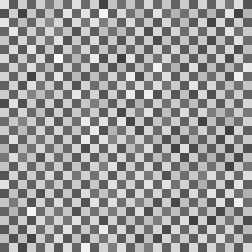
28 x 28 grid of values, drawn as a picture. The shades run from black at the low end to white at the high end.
The field is checkered. There is no overall slope. On average the colour sits 60% of the way up the scale. No single row or column stands out from its neighbours. The histogram has two humps.
